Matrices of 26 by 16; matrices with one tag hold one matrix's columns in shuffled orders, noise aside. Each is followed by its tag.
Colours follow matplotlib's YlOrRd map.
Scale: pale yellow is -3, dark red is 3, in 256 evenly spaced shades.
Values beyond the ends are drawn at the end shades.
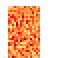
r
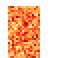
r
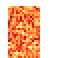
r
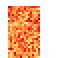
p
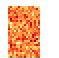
r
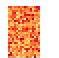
p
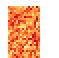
r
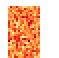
r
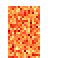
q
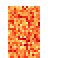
r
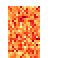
r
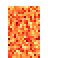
r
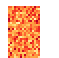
p
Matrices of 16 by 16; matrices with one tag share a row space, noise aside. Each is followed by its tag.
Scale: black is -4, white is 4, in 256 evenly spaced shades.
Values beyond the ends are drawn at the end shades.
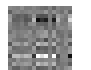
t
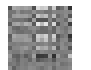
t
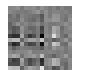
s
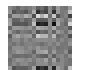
t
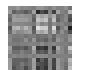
t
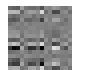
s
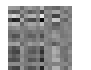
s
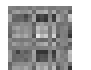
t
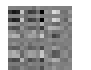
s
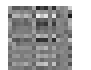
t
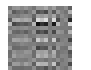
t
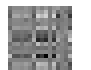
t
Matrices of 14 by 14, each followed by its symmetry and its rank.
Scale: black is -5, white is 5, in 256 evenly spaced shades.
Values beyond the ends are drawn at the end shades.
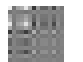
symmetric, rank one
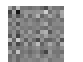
neither, rank two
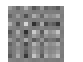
symmetric, rank one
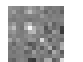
symmetric, rank three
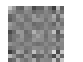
symmetric, rank two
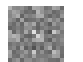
symmetric, rank three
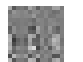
neither, rank two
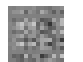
neither, rank two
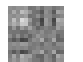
symmetric, rank two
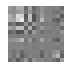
symmetric, rank two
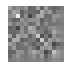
symmetric, rank three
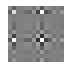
symmetric, rank one
